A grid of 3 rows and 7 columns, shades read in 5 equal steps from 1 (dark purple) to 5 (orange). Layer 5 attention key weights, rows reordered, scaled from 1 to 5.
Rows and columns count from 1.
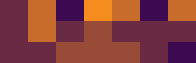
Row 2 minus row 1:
0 0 1 -2 -2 1 -2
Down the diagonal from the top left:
2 4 3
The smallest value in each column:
2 2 1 3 2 1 1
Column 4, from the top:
5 3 3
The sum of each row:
21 17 16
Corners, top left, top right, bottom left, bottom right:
2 4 2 1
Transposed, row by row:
2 2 2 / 4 4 2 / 1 2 3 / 5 3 3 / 4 2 3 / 1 2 2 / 4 2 1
